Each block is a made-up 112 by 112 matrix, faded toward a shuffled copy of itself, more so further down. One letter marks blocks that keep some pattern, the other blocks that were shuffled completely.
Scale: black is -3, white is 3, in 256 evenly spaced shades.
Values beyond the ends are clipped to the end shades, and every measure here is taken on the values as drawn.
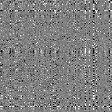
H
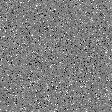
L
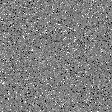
L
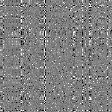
H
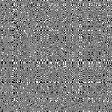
H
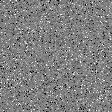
L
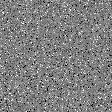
L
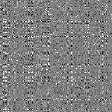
H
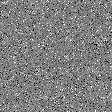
L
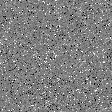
L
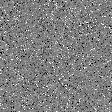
L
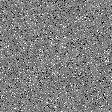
L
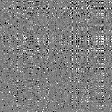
H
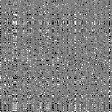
H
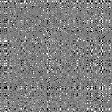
H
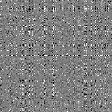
H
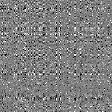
H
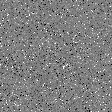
L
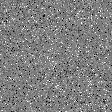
L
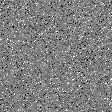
L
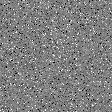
L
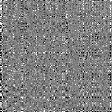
H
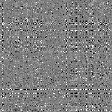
H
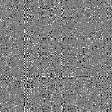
H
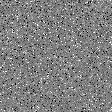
L
